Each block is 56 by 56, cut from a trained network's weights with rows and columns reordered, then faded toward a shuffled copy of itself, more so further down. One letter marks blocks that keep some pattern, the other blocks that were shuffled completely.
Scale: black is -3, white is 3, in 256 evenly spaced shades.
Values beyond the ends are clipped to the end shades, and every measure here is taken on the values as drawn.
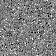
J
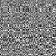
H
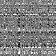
H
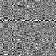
H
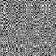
H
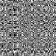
H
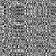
H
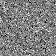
J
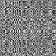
H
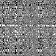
H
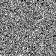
J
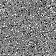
J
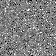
J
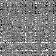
H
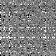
H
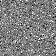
J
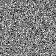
J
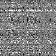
H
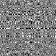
H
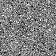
J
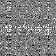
H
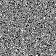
J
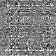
H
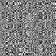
H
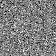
J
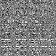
H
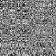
H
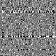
H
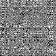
H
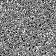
J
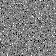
J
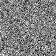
J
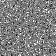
J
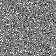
J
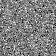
J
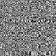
H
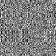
H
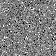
J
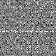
H
